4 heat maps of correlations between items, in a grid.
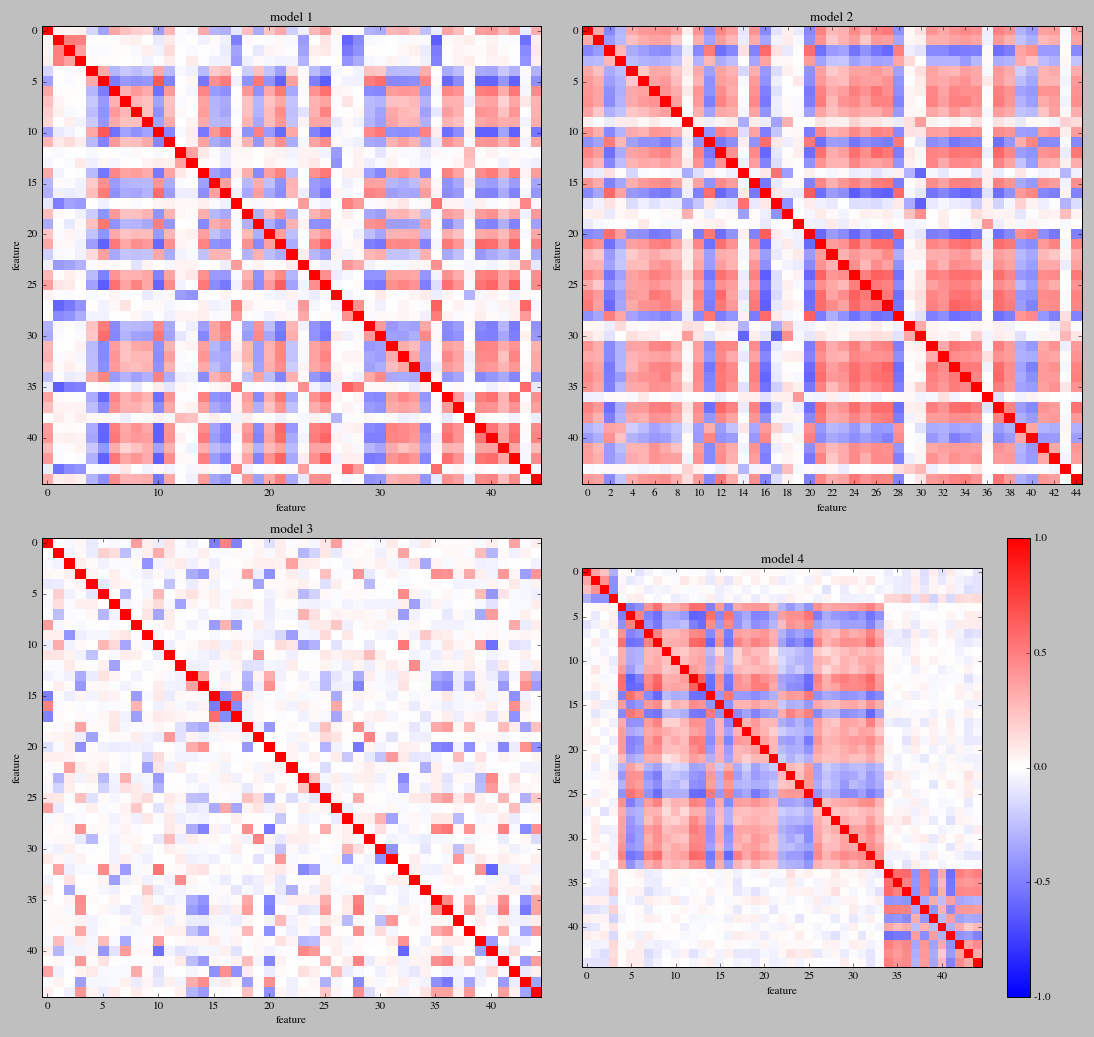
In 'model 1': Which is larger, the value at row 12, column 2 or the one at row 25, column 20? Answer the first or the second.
the second
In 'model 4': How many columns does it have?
45
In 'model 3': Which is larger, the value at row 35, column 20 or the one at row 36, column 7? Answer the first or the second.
the second
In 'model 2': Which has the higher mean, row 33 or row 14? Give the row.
33
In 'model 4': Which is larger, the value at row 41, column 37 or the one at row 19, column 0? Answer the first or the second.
the first
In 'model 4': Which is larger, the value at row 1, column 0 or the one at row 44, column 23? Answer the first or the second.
the first
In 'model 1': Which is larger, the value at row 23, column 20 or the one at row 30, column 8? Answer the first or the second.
the first
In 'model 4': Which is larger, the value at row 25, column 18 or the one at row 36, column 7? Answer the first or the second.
the second
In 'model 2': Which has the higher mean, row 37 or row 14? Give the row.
37
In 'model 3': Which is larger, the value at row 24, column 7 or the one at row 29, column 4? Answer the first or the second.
the first
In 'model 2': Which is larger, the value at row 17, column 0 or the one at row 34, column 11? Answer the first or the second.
the first
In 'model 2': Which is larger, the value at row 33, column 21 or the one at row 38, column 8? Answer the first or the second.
the first
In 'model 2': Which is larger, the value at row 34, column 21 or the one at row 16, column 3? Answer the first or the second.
the first
